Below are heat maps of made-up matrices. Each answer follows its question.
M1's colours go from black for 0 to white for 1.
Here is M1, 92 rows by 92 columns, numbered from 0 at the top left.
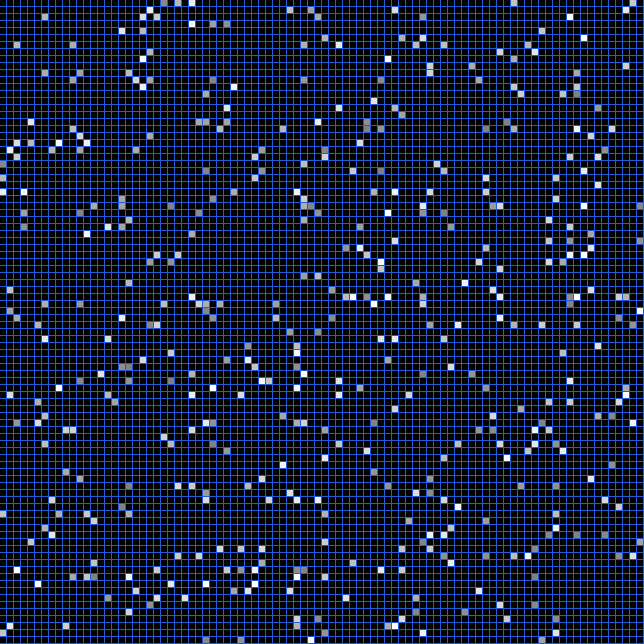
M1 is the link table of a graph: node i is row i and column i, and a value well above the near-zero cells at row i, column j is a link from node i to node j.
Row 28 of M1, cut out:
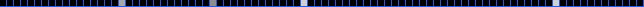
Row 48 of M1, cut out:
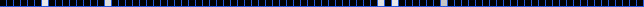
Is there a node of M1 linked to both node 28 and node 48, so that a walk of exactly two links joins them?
no
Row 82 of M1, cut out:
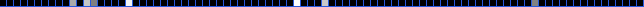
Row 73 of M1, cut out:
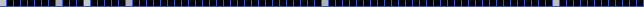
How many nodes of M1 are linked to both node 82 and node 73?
3
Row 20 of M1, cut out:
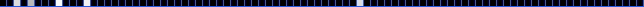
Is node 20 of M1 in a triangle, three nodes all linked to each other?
no
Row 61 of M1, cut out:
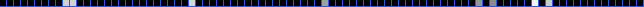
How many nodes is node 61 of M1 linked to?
8
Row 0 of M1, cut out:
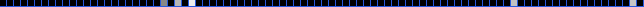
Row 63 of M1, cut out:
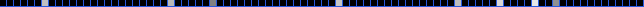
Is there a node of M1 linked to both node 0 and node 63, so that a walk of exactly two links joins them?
no
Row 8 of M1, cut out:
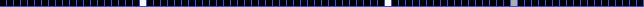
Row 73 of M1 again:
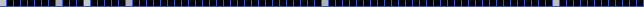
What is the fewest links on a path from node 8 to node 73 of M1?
1
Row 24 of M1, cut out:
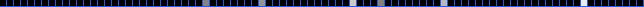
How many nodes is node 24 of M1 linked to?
6
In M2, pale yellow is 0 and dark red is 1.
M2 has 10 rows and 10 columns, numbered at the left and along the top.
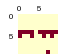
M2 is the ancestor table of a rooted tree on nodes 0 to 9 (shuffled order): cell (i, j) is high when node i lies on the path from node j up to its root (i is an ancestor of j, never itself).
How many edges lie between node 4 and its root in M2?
0
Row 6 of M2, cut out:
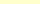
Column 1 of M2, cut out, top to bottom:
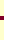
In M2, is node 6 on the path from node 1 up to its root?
no
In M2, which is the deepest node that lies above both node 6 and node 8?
5
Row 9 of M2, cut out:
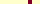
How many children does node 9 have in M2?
1
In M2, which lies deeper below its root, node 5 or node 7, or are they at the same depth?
node 7
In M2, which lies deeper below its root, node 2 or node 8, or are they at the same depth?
node 8
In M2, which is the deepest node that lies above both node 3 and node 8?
5
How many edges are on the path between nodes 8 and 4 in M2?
2
